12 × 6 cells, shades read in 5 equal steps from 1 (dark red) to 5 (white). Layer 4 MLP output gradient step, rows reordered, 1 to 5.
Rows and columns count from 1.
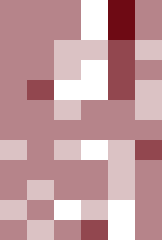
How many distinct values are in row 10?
2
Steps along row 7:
same same same same same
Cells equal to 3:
39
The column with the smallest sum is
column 5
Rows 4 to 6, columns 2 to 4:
3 4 5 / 2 5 5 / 3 4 3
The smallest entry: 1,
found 2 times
